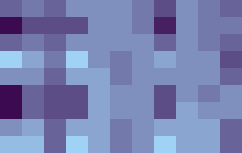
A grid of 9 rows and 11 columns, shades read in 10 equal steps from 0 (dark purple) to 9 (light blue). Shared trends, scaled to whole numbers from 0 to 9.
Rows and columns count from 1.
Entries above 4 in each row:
7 6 7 10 9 6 6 9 9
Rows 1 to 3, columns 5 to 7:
6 6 5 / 6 6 5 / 6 6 6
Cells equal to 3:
11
